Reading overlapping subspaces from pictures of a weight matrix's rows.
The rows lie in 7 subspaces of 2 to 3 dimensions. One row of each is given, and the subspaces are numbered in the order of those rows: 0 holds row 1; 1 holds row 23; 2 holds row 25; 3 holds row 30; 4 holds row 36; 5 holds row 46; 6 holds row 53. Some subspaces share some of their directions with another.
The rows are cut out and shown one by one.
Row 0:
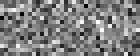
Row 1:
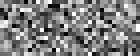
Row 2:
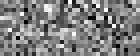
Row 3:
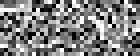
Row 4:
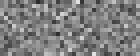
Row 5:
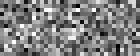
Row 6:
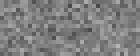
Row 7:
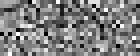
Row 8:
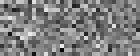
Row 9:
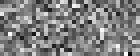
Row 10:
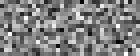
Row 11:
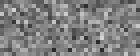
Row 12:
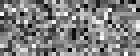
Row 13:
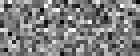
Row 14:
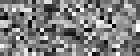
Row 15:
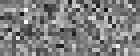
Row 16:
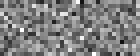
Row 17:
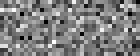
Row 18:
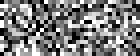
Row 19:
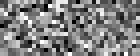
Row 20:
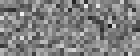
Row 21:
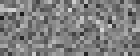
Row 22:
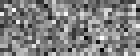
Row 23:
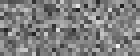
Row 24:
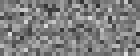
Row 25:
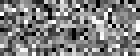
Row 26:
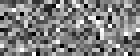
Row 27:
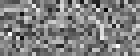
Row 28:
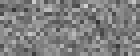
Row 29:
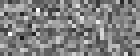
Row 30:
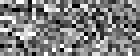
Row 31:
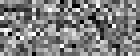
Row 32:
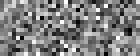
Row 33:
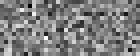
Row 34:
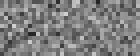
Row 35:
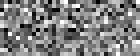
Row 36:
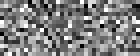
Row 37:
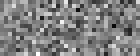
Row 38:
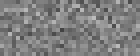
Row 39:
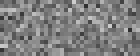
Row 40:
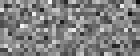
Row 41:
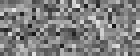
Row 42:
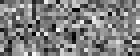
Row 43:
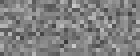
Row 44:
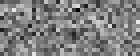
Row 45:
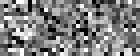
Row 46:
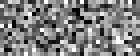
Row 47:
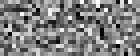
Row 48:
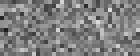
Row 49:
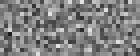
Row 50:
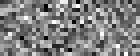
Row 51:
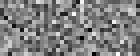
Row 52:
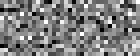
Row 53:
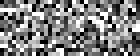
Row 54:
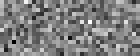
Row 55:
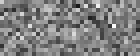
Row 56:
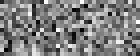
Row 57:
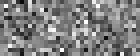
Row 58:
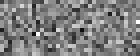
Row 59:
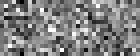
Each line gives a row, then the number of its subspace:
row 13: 6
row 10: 5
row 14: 0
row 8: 3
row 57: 3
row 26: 1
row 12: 2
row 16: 0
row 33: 4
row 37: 1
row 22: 2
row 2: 5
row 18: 4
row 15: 5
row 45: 3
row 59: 3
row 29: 5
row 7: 4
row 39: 6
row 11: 2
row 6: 3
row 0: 1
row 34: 0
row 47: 5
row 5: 6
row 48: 1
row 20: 6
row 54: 6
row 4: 0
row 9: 0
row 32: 1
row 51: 0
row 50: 0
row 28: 6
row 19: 0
